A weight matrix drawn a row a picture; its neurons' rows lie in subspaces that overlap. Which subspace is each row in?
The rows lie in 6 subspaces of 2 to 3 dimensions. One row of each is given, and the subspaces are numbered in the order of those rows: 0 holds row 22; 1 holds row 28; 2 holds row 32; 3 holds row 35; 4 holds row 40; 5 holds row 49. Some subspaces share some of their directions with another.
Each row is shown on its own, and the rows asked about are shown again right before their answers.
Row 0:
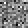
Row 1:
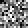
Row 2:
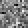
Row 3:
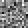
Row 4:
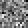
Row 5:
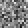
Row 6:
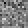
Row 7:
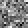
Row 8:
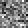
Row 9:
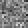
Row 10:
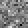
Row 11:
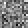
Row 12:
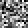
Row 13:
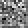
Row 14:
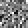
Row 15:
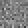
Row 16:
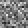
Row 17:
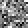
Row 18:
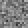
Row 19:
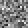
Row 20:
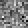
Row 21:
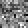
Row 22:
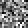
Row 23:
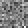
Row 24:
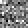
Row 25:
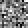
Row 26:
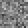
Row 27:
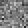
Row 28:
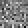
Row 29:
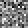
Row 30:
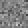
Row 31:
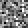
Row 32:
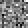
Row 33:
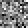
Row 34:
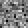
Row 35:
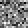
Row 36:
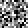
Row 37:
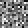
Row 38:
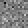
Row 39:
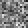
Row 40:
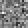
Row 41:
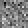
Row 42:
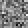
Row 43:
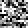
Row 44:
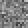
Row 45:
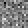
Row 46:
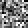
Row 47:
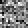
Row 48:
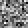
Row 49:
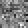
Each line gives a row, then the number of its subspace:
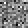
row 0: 3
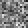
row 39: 1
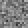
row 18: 5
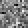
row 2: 4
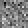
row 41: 3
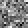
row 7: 4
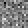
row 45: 3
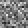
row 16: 3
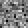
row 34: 5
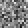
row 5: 0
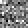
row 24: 2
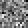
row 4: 0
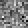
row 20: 1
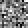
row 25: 2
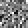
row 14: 0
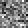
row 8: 3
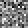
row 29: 3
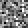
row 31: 5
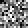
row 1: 2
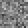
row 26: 1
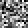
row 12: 0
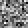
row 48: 0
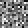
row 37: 3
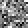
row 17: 4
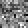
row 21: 5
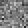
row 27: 1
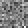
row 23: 1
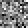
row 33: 1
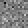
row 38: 2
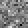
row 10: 4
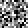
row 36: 0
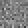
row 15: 1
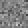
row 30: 0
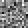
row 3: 1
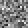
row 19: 0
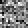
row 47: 2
